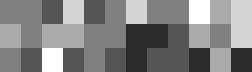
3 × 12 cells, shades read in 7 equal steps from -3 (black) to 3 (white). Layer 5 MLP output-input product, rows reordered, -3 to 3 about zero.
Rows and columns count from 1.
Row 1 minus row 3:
0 1 -4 3 -1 1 4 1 1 5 0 4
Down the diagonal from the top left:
0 0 3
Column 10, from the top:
3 1 -2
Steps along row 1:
same down up down up up down same up down up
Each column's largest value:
1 0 3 2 0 0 2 0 0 3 1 2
